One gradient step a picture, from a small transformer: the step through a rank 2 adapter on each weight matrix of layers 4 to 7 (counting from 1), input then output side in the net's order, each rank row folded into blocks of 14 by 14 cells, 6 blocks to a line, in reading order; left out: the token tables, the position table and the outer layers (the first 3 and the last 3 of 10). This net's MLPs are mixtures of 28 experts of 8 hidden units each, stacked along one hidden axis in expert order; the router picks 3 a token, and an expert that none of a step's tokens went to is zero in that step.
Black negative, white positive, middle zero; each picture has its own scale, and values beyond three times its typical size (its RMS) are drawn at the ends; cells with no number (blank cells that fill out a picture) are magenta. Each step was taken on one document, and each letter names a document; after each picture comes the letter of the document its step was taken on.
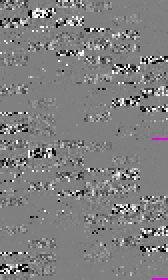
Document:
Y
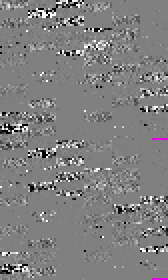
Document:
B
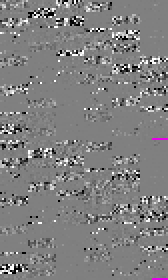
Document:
Y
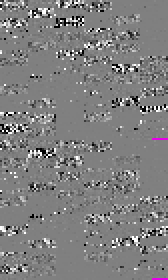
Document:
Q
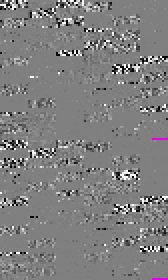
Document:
Y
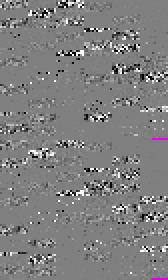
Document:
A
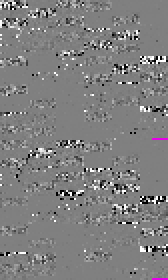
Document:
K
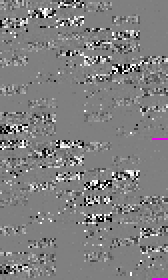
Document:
Q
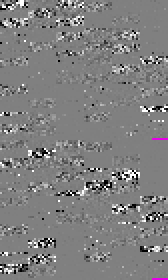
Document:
A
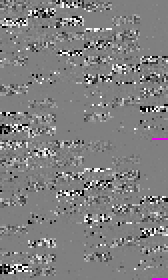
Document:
Q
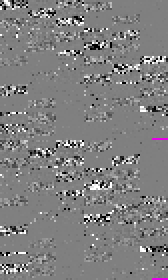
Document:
K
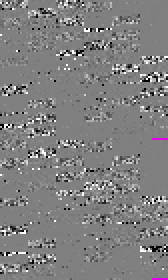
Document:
K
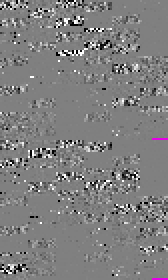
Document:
Y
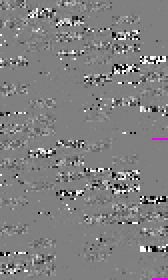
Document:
K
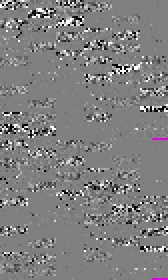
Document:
K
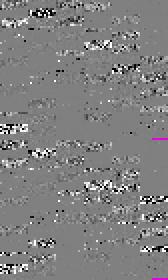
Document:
A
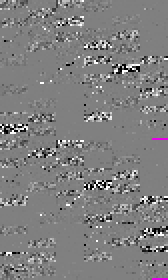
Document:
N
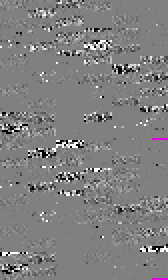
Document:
B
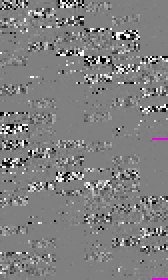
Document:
Y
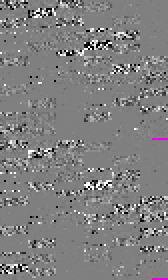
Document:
Y
